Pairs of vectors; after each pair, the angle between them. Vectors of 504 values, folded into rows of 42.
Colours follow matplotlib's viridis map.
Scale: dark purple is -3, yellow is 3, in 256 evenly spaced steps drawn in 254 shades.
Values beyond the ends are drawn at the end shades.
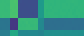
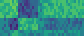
nearly parallel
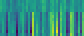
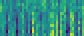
nearly parallel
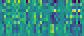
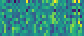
nearly opposite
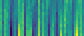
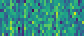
partly opposed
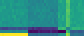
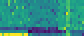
nearly parallel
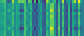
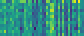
nearly parallel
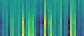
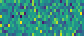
orthogonal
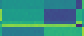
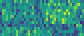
partly opposed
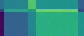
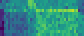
nearly parallel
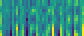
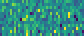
partly opposed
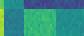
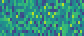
orthogonal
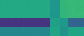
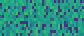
orthogonal
